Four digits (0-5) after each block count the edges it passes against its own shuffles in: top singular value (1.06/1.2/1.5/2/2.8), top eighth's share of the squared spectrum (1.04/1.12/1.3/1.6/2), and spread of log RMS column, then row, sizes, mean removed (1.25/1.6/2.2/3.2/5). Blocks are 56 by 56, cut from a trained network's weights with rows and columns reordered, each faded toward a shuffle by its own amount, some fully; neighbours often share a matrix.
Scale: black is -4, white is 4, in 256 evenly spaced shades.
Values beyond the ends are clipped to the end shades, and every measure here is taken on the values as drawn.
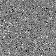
2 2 0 1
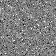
0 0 0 0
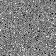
1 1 0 0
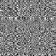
4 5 3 3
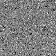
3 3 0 1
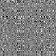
4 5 3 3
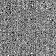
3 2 0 1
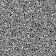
0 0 0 0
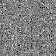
2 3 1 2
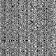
4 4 2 2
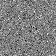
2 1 0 0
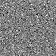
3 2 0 0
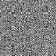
3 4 2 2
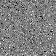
0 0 0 0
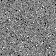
0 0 0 0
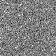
1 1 0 0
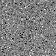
2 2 1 0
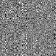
3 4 2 2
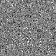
2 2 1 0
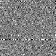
3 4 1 2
